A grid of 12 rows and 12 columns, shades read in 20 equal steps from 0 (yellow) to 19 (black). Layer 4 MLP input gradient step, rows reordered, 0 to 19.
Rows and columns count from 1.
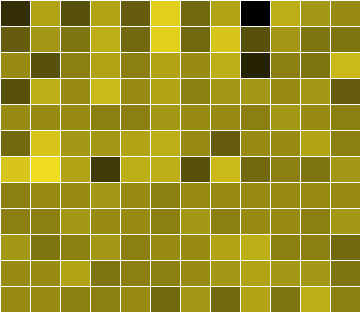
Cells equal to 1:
2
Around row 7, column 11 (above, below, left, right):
5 7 8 6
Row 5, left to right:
7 7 7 8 8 6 7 7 8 6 7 8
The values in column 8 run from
2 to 11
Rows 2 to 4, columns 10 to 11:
6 9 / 8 9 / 7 6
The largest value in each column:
15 12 12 14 11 10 12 11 19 9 9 11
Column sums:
100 74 88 81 90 67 94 74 106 83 84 92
